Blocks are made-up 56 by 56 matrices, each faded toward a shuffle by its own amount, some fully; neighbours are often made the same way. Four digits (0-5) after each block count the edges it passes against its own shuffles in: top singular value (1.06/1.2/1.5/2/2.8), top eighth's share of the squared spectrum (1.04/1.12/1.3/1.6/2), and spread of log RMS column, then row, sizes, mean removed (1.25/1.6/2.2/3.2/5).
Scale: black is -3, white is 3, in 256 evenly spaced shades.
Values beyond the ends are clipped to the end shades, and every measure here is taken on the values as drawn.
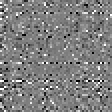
4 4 2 3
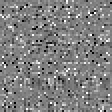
3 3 0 1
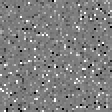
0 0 0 0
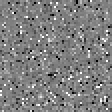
1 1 0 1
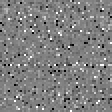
2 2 0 1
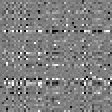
5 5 3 3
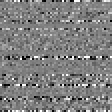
2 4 0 4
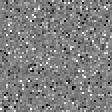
0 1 0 0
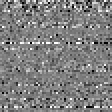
2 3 0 4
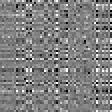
5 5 4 3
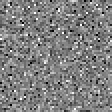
0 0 0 0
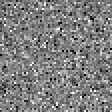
0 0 0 0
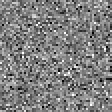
0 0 0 0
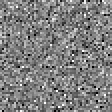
0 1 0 0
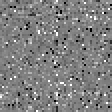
2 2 0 0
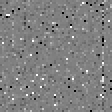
3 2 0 1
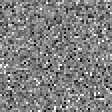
1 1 0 0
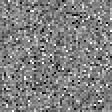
0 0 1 0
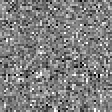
3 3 1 1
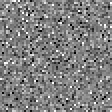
0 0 0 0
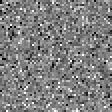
0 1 0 0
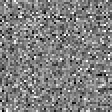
3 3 0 1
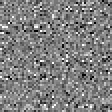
3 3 2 2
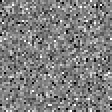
0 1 0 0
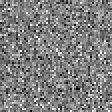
2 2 0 0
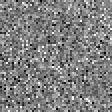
1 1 0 0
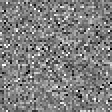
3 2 0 1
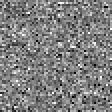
3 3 1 1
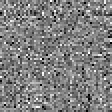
3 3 2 1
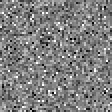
1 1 0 0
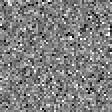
0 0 0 0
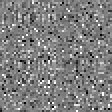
3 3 1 1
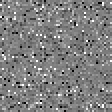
3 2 0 1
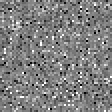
3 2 1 1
